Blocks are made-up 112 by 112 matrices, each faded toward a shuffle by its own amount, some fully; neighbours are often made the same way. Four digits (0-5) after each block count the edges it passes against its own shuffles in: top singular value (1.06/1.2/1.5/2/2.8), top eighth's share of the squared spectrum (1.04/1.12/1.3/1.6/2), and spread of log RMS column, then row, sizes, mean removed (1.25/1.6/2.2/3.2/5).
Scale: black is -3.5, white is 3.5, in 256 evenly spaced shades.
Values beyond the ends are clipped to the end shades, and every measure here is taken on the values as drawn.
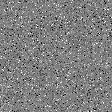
2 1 0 0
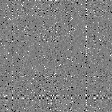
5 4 2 2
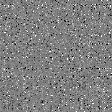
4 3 1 2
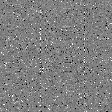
4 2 1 1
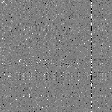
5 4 2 1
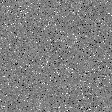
0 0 0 0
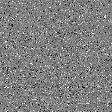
1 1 0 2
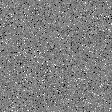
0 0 0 0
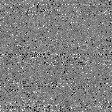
2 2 1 3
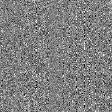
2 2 4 0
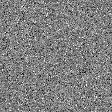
0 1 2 0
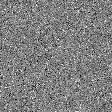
0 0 0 0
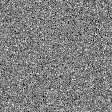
0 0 0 0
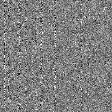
2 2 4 0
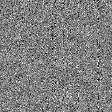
1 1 2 0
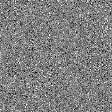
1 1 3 0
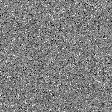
0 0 0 0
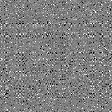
5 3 2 2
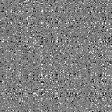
5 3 2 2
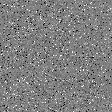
2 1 0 0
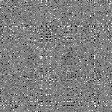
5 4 2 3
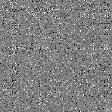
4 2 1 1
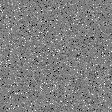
0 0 0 0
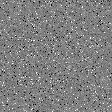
3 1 0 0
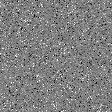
2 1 1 0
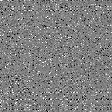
4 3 1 2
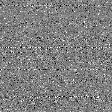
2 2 0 3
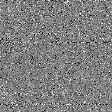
1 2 0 3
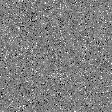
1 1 2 0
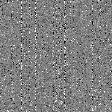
2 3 3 0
